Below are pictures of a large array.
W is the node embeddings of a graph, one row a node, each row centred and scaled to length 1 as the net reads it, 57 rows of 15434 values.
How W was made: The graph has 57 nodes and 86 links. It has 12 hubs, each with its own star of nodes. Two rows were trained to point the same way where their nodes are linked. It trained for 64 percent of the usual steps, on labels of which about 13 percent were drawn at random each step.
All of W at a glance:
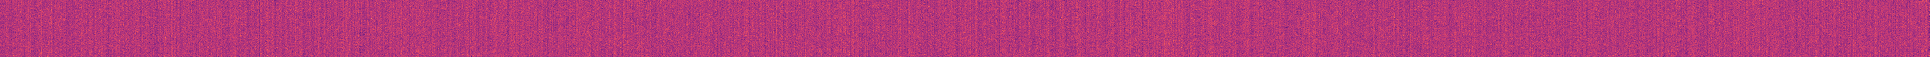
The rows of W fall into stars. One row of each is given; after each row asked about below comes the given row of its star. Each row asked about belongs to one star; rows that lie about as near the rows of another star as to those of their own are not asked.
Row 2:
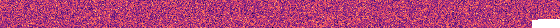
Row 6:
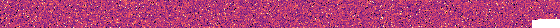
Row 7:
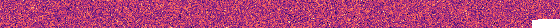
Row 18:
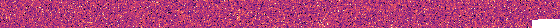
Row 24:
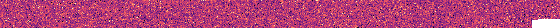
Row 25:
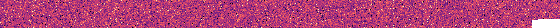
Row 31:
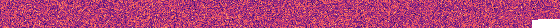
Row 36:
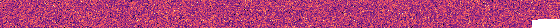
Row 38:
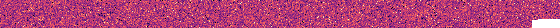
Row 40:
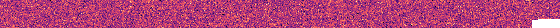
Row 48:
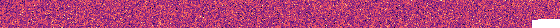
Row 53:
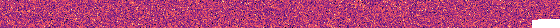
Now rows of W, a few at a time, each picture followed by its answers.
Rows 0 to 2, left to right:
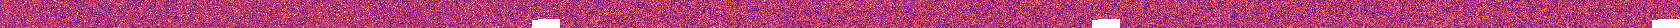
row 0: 18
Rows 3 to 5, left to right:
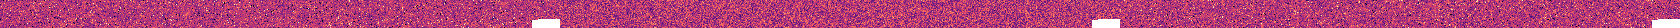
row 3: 53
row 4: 7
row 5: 6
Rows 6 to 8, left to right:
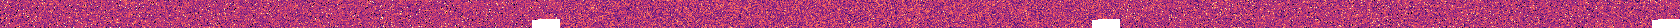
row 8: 18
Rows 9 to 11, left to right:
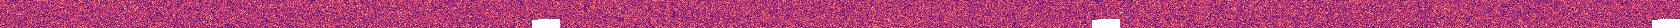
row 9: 40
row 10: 53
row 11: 24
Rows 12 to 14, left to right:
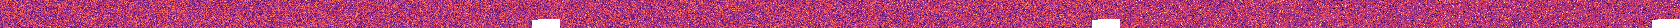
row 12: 36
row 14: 31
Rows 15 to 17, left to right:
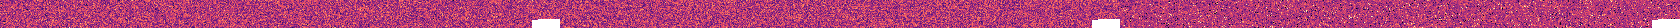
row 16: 25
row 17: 25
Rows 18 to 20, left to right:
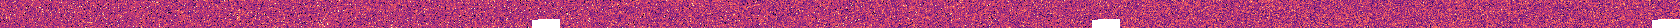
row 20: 31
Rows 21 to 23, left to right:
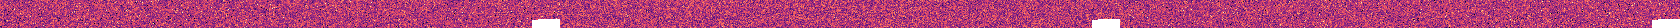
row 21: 7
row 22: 24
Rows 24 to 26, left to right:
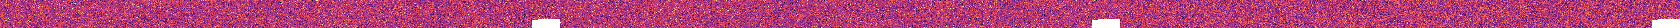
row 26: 2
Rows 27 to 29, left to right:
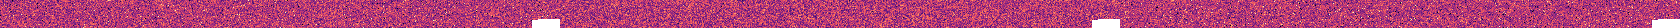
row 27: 7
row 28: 38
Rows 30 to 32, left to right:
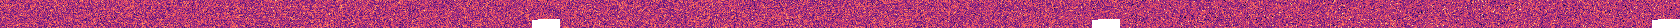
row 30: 6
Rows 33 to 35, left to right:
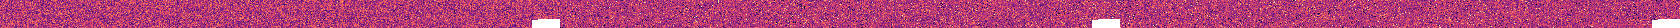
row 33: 48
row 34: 40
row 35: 53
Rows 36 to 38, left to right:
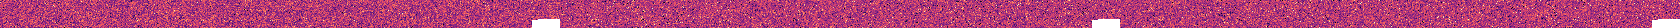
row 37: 7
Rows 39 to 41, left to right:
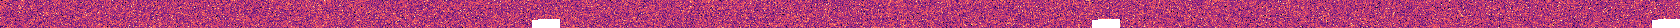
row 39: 2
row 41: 53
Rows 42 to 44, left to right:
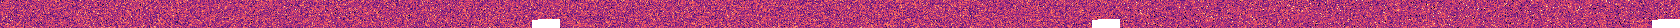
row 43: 6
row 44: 36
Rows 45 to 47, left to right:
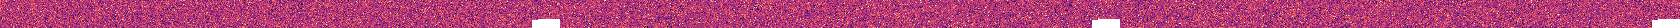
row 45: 2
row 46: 18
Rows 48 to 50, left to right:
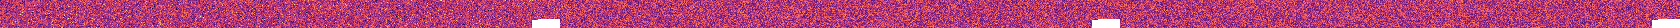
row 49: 18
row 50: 40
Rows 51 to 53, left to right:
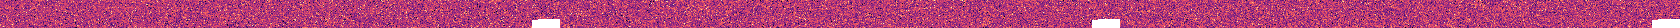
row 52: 24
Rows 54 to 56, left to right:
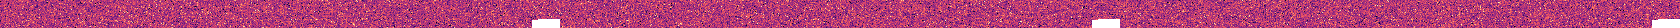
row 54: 40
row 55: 48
